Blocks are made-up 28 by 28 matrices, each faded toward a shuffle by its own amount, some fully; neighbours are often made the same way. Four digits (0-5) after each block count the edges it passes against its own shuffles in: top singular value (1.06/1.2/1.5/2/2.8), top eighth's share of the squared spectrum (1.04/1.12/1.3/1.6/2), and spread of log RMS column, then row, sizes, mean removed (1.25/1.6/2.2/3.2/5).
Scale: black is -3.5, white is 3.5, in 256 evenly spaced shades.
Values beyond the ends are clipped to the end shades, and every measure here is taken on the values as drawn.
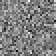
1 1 0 0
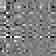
4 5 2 2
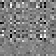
4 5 3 3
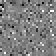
2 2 1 0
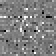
3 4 0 1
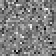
0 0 0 0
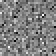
0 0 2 0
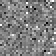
0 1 1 0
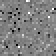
2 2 0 0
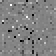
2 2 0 0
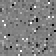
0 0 0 0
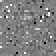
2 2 0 1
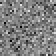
0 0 0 0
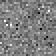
0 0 0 0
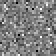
0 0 0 0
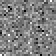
0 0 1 0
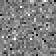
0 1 0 0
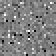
0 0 0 0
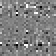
2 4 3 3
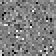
0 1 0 0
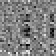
3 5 2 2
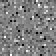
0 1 0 0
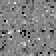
2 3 0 1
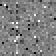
2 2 0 0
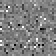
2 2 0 1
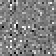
2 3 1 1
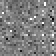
3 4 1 0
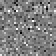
2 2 0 0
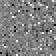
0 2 0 0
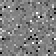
1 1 0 0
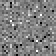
2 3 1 0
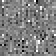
2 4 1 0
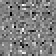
2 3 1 1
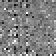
3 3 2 1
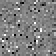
1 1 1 0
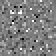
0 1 1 0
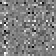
2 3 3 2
